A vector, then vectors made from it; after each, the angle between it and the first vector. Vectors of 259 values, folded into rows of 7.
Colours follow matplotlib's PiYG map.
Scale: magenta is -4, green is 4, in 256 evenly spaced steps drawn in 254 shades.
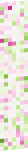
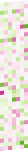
partly opposed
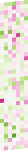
orthogonal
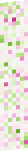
partly opposed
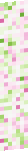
nearly opposite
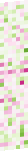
orthogonal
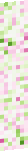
nearly opposite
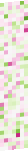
orthogonal
